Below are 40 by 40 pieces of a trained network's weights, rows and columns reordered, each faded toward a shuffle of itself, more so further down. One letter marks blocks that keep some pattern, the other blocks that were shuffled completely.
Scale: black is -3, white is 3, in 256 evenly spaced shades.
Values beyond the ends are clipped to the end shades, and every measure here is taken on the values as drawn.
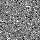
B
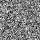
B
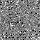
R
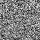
B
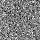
B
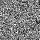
B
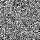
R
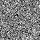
B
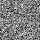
B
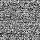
R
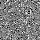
B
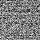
R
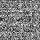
R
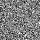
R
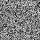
B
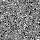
B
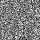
B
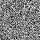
B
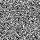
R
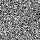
B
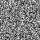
B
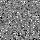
R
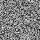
B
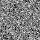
B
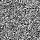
B
